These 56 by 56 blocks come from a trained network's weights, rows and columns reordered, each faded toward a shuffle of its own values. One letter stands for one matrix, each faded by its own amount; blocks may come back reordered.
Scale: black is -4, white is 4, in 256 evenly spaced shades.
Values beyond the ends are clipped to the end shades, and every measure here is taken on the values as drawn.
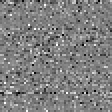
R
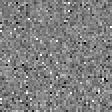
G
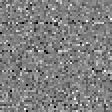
R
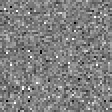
G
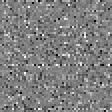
R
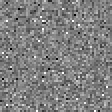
G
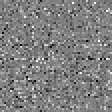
R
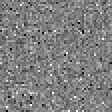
G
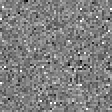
G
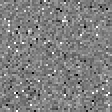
G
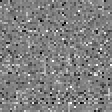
R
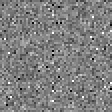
G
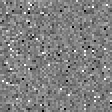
G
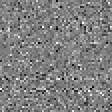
R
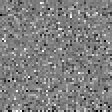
R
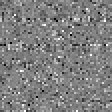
R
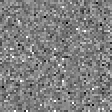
G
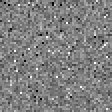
G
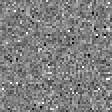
G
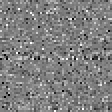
R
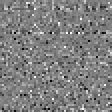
R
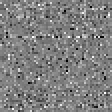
R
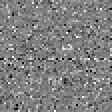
R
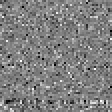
R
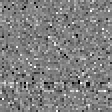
R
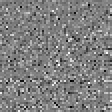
R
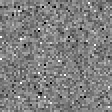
G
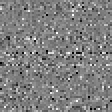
R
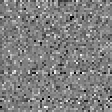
R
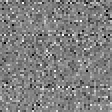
R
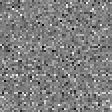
R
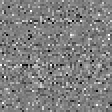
R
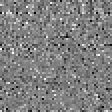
R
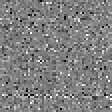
R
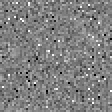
G
